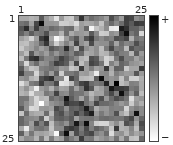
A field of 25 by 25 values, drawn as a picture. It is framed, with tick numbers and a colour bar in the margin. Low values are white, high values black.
Odd rows or columns: none. Slope: none. Mirror symmetry: none. Histogram: bell-shaped.
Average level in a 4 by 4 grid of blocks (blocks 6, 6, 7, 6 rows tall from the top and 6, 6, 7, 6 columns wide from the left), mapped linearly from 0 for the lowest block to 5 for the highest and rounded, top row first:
4025 | 2413 | 0442 | 2433
